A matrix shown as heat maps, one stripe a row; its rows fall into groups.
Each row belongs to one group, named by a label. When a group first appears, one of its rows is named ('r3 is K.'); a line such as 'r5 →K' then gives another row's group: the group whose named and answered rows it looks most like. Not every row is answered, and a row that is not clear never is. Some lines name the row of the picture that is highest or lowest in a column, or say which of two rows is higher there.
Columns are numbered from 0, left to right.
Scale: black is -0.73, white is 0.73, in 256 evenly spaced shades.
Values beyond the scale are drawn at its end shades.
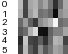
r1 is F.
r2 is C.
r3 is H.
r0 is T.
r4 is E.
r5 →E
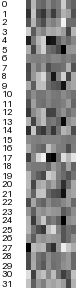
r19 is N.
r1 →E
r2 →C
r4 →H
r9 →F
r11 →E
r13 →F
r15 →N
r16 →N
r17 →H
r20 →T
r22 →E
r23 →T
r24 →F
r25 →N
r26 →T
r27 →H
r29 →E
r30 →T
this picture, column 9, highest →17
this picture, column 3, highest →17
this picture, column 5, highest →25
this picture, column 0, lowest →27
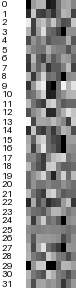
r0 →H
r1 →E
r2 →T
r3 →F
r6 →E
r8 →F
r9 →H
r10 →H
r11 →N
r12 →H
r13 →T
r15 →F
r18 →N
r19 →H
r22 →E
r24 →F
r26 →T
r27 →F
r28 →N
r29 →H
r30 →N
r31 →T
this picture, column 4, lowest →29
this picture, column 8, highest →12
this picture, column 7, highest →9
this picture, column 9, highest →9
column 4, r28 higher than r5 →Yes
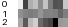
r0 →T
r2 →F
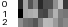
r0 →E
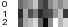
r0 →H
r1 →E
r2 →H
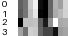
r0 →H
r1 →H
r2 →H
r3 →F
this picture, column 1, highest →2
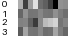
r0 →F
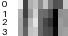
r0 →T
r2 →F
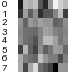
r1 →E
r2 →T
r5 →E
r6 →N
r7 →F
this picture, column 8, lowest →6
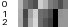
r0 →N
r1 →F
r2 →F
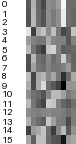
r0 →C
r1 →C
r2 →C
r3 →T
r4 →N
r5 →N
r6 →C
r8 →T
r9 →F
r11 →N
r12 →N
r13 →N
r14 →H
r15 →F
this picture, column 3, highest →9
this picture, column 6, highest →10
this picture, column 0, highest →3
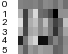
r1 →F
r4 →H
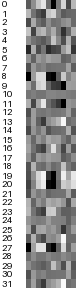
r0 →H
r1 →N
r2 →E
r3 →T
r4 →N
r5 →E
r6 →T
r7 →E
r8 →H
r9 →F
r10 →C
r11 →F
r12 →E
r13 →C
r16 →N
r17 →T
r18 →C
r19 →H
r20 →H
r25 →T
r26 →C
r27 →H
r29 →N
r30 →E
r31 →C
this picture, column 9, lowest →5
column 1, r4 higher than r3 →Yes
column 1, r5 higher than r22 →Yes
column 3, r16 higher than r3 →No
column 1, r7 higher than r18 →No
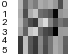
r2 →N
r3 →F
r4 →E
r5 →E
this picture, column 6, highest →0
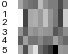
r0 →N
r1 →T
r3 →T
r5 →F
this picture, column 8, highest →5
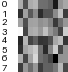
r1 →E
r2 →T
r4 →E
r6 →F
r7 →E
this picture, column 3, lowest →4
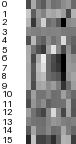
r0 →E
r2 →F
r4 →C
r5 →N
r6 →F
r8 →F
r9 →T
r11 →E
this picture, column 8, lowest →1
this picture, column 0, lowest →15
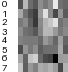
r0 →C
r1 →N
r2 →C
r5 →E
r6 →F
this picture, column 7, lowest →6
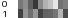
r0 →C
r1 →E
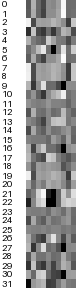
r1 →C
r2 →T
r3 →E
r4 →N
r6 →C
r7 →T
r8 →T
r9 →F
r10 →C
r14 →E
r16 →F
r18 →T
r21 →H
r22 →H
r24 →E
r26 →N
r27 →F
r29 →E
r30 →F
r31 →H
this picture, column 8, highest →22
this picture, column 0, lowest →31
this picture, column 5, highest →26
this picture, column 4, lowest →22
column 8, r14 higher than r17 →Yes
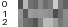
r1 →T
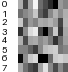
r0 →F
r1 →H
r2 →T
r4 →T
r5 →C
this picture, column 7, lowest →0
